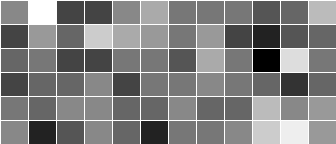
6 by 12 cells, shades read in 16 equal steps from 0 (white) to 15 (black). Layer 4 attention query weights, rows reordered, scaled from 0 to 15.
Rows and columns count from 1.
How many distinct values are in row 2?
8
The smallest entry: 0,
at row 1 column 2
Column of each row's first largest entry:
3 10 10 11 2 2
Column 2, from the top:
0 6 8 9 9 13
